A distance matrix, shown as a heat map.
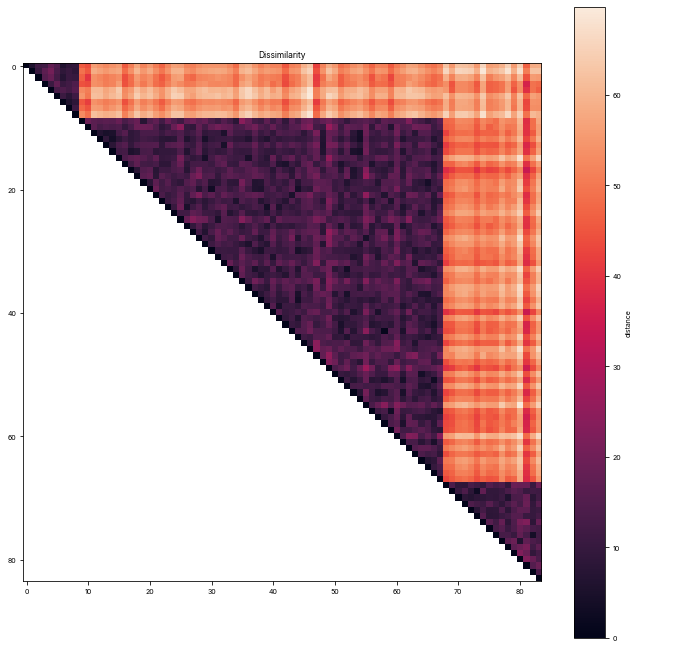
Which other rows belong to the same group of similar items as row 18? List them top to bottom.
9, 10, 11, 12, 13, 14, 15, 16, 17, 19, 20, 21, 22, 23, 24, 25, 26, 27, 28, 29, 30, 31, 32, 33, 34, 35, 36, 37, 38, 39, 40, 41, 42, 43, 44, 45, 46, 47, 48, 49, 50, 51, 52, 53, 54, 55, 56, 57, 58, 59, 60, 61, 62, 63, 64, 65, 66, 67
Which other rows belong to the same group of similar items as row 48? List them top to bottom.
9, 10, 11, 12, 13, 14, 15, 16, 17, 18, 19, 20, 21, 22, 23, 24, 25, 26, 27, 28, 29, 30, 31, 32, 33, 34, 35, 36, 37, 38, 39, 40, 41, 42, 43, 44, 45, 46, 47, 49, 50, 51, 52, 53, 54, 55, 56, 57, 58, 59, 60, 61, 62, 63, 64, 65, 66, 67
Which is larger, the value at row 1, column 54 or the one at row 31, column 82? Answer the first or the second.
the first
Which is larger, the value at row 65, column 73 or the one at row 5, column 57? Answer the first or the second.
the second
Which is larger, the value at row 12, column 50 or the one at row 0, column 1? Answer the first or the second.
the first
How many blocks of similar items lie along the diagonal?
3
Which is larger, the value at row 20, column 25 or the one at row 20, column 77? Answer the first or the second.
the second
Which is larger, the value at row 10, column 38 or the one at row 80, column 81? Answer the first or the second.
the second
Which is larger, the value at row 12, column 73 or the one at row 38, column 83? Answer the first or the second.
the second
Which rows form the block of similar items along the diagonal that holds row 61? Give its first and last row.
9 to 67
